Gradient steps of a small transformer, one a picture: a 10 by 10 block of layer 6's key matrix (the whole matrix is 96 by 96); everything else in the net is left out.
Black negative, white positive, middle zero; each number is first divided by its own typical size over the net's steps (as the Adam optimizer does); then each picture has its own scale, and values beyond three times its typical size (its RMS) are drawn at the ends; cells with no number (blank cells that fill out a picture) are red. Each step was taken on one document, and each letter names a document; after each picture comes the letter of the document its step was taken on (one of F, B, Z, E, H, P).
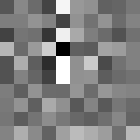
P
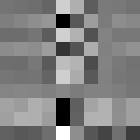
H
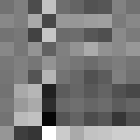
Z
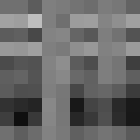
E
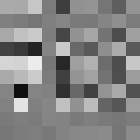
P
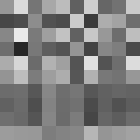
E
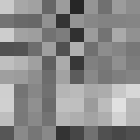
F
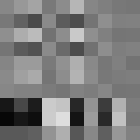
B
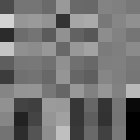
B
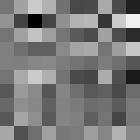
Z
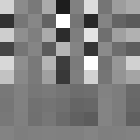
E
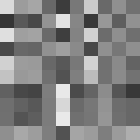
E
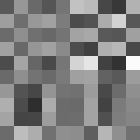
F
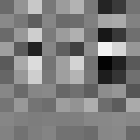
P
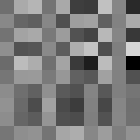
F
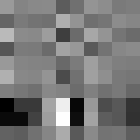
B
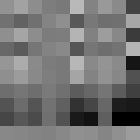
E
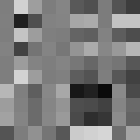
Z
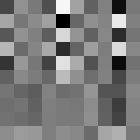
F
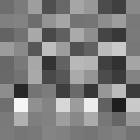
P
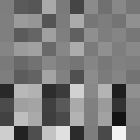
Z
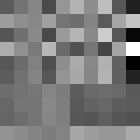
H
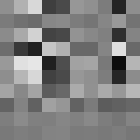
P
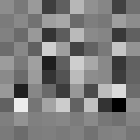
P
